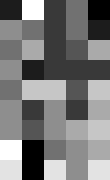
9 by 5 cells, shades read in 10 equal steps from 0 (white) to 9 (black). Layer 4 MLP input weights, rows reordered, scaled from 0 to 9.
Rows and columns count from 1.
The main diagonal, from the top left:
8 5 7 7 2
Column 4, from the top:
5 5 6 7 6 7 3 4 4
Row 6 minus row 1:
-4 7 -3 2 -6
